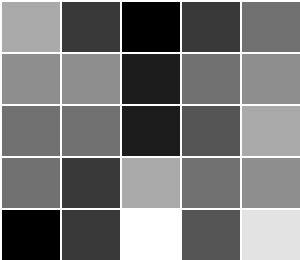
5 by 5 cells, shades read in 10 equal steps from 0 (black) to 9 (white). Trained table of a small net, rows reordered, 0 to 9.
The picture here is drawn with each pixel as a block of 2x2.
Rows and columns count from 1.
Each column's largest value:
6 5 9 4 8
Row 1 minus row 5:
6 0 -9 -1 -4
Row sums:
14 20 18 21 22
